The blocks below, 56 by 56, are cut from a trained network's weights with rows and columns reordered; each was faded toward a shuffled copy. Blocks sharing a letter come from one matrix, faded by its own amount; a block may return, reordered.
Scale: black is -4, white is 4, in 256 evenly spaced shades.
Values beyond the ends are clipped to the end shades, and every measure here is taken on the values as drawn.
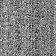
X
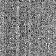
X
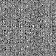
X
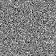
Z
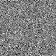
Z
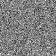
Z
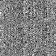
X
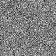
Z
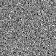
Z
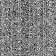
X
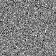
Z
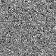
Z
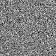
Z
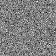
Z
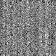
X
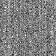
X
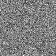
Z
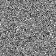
Z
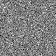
Z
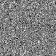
Z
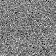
Z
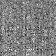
X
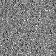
Z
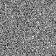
Z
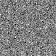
Z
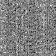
X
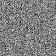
Z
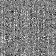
X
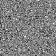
Z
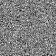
Z
